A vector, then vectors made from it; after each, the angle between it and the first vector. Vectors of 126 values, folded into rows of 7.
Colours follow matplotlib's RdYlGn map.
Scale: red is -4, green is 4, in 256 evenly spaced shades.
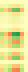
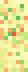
partly opposed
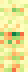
nearly parallel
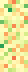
orthogonal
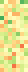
partly aligned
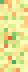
partly aligned
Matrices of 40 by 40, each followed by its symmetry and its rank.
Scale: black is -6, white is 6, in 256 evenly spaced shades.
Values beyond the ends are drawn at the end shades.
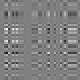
neither, rank one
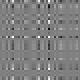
neither, rank one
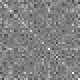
symmetric, rank five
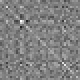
symmetric, rank five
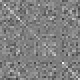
symmetric, rank five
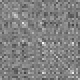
symmetric, rank five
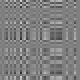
neither, rank one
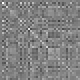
symmetric, rank five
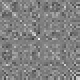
symmetric, rank five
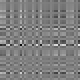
neither, rank one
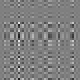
neither, rank one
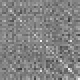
symmetric, rank five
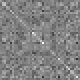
symmetric, rank five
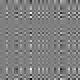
neither, rank one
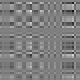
neither, rank one
